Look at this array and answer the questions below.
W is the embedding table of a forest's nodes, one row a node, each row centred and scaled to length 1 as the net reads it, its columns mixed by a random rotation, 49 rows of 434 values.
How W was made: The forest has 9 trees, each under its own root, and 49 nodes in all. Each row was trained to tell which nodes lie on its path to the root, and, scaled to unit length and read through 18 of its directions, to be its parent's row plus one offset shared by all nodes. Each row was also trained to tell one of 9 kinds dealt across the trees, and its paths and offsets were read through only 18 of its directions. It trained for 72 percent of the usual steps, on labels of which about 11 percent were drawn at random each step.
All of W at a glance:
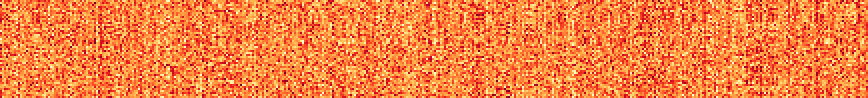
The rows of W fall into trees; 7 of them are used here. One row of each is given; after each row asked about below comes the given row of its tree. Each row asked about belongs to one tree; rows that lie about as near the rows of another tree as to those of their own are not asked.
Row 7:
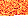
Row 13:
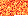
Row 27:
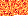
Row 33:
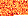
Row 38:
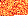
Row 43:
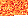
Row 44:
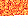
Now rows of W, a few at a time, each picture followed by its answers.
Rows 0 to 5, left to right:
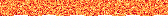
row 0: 13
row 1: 44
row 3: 7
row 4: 44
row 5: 27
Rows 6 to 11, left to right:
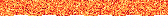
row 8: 13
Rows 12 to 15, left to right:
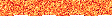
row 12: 43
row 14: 38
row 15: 43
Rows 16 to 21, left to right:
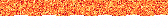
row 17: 38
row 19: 43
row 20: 38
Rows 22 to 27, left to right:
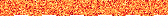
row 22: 7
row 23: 38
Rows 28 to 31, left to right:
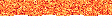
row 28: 7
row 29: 38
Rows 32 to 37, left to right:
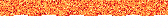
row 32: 27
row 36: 44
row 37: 7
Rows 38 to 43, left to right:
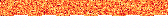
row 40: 44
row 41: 44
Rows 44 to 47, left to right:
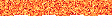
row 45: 7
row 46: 7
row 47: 38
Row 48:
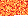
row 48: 7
